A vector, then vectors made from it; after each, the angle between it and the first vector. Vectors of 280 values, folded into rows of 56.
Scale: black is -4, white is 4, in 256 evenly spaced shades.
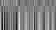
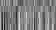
nearly parallel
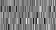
orthogonal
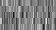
partly aligned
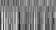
nearly opposite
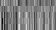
nearly parallel
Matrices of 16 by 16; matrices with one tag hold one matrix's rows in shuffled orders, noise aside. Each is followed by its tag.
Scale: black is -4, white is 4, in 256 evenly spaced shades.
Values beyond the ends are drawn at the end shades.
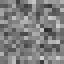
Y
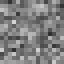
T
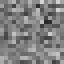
Y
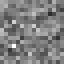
T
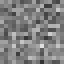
Y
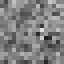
Y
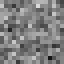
T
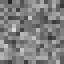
T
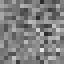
Y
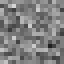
T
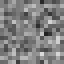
Y
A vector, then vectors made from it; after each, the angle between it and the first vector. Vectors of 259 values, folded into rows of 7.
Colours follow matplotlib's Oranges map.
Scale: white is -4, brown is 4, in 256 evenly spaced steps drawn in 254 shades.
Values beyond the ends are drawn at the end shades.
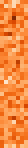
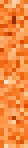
nearly parallel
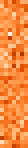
partly opposed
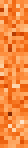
orthogonal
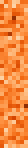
nearly parallel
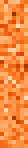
partly aligned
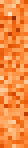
partly aligned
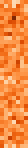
nearly parallel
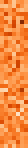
partly aligned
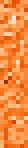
nearly opposite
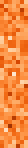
partly aligned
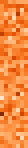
orthogonal
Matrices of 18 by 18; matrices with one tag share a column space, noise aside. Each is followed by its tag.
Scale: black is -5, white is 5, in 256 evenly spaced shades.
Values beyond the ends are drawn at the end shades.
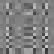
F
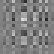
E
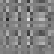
E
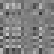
F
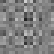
E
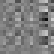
E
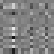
F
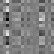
E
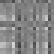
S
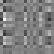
E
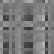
S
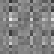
E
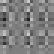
E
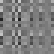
E
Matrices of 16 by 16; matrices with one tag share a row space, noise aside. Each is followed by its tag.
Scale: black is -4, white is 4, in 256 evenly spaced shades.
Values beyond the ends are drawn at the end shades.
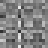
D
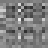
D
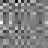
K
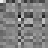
D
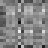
D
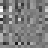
K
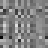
K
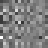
K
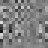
K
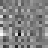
K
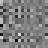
K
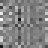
K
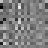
K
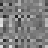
K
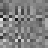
K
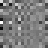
K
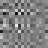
K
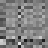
D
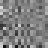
K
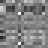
D
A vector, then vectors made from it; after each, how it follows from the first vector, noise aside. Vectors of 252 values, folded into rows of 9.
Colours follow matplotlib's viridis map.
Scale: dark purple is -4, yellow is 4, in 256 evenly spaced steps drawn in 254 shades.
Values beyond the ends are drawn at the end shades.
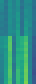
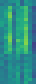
wrapped around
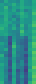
negated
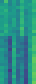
negated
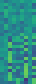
sign-scrambled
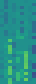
partly zeroed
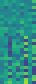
sign-scrambled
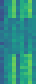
wrapped around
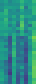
negated
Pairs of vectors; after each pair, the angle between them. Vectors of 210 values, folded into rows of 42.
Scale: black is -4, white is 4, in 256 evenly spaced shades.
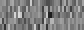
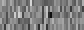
nearly parallel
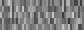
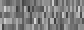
partly opposed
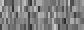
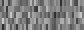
partly opposed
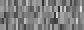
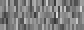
nearly parallel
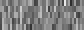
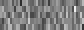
orthogonal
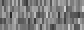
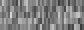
nearly opposite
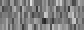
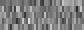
orthogonal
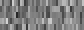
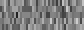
partly aligned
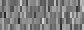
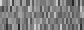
orthogonal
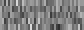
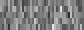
partly opposed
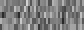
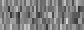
partly aligned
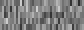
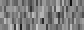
partly aligned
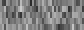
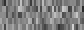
nearly parallel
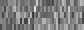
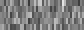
orthogonal
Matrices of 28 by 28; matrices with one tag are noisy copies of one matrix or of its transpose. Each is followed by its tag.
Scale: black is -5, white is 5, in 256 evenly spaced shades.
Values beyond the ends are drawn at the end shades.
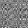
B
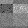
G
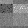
G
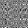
B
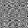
B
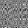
B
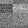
G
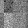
G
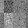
G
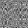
B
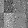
G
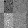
G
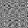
B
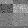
G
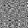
B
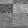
G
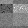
G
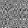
B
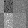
G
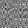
B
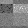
G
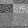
G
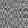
B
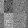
G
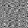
B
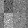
G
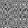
B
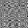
B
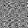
B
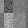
G
